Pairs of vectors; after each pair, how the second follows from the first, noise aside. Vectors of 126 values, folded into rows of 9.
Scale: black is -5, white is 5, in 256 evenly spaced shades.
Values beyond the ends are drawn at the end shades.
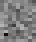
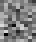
scaled up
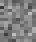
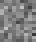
reversed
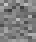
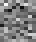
scaled up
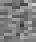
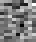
scaled up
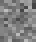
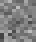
reversed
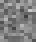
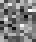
scaled up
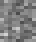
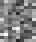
scaled up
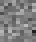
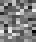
scaled up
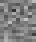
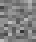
reversed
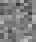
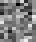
scaled up
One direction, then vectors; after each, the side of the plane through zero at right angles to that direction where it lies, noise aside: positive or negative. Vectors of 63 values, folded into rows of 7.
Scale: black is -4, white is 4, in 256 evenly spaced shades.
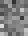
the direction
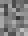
positive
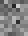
positive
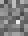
negative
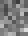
positive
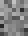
negative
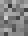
negative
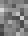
negative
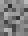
negative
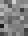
negative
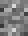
negative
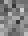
positive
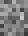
negative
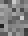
negative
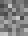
positive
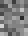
positive
